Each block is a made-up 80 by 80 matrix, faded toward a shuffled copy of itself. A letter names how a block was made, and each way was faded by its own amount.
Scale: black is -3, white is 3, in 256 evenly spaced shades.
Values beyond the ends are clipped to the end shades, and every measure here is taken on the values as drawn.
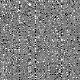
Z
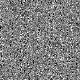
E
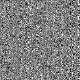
E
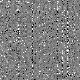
Z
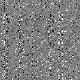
Z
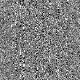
E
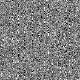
E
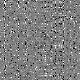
Z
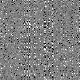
Z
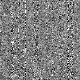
E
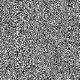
E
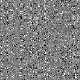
Z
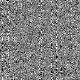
E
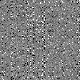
Z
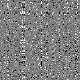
Z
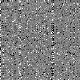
Z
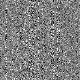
E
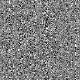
E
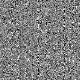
E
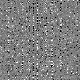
Z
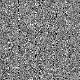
E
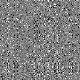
Z
